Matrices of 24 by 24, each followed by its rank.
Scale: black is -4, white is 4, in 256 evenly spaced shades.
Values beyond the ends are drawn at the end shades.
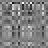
two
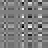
one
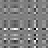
one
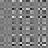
one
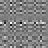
two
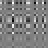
one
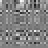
two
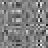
three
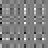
one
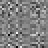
three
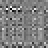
three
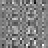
three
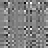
two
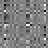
two
